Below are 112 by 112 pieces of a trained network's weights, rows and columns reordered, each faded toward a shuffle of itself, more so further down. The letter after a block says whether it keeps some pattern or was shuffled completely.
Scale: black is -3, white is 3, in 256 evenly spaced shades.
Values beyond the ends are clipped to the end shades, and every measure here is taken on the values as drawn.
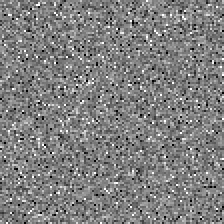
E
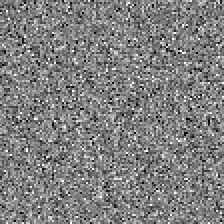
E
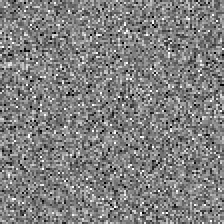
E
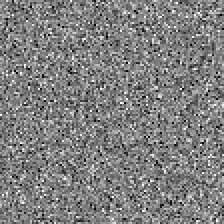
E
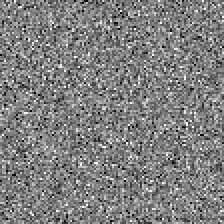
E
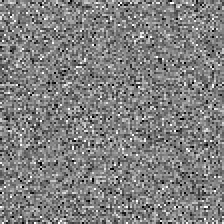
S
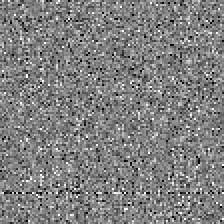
S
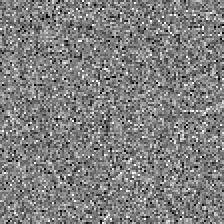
E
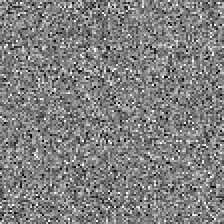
S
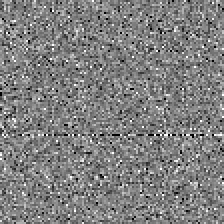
S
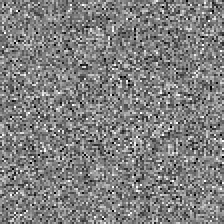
S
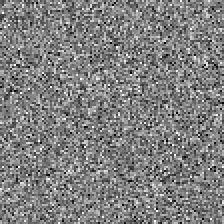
E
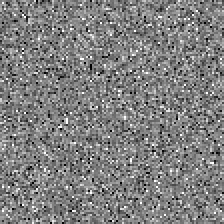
E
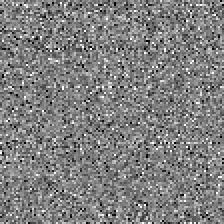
S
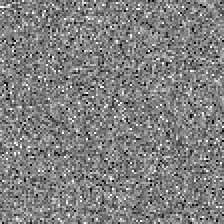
E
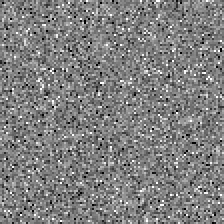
E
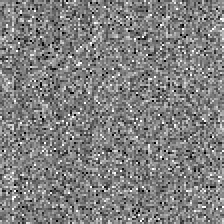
S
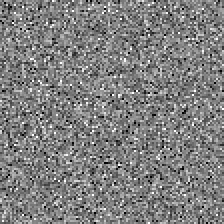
E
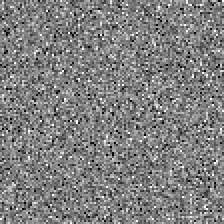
E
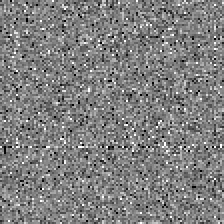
S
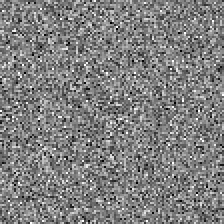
S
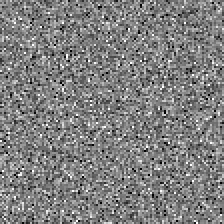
E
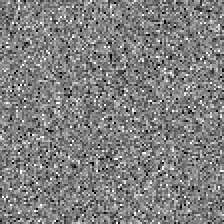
E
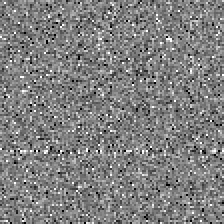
S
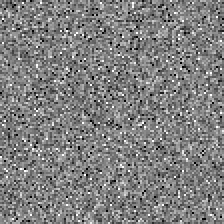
E
